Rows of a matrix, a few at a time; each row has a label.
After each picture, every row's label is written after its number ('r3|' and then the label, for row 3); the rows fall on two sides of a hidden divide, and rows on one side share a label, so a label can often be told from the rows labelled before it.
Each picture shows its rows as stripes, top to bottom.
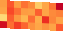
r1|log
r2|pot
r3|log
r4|pot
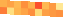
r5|pot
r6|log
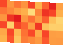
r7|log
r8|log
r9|pot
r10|pot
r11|log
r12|log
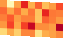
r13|pot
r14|log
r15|log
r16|log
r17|log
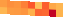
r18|log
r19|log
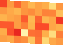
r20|pot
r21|log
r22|pot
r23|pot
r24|pot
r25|pot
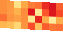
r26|log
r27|log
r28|pot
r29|log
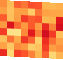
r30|pot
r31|pot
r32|pot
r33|log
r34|log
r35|log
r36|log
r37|pot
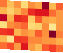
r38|log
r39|log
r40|pot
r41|pot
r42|log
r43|pot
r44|log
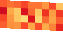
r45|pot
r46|log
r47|log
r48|pot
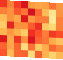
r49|pot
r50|pot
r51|pot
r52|pot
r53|log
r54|pot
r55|log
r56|pot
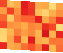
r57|pot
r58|pot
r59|pot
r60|log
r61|log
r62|log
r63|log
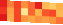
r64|pot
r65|log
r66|pot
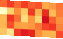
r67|pot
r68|log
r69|log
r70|log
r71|pot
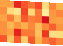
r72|pot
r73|pot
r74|log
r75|log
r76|pot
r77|log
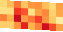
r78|pot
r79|pot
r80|pot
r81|log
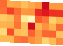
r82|log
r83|log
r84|pot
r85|log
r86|log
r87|pot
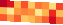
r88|pot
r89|log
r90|log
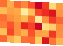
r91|pot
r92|log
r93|log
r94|pot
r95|log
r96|log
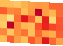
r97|log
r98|pot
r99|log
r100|log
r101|pot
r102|log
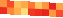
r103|log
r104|log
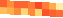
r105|pot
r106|log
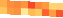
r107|pot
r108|log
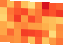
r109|log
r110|log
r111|pot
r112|pot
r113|pot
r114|pot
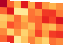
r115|pot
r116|log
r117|log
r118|pot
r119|log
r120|log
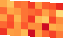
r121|log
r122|pot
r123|log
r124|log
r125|log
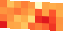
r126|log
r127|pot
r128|log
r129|log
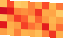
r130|log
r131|pot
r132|pot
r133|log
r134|log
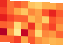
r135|pot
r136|log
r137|pot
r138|log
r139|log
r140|pot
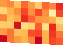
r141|log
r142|pot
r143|pot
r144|pot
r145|log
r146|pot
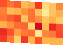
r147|pot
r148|pot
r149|pot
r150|pot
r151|log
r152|pot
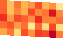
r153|pot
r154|log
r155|pot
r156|pot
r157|log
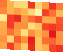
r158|log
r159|log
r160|pot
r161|log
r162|log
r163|log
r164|log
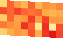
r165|log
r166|pot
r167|log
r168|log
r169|log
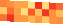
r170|pot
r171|log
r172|pot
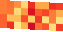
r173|log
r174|log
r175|pot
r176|log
